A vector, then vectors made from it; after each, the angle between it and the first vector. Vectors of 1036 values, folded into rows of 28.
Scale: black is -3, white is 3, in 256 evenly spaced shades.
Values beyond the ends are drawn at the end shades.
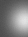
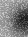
nearly opposite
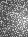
partly aligned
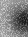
nearly opposite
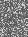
orthogonal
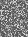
orthogonal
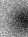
nearly opposite
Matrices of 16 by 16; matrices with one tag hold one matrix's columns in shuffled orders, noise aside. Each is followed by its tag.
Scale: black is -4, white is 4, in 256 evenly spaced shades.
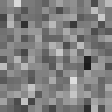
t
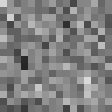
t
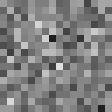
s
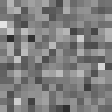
s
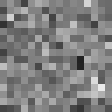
t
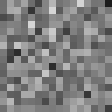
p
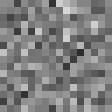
p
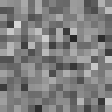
s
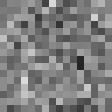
t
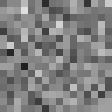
p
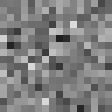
s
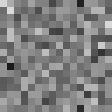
p
